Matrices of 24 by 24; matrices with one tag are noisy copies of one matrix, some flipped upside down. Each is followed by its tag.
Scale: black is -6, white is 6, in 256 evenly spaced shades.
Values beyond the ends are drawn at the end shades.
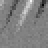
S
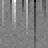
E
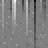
E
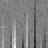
E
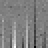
E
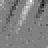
S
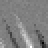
S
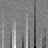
E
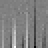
E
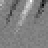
S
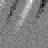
S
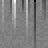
E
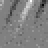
S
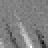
S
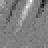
S
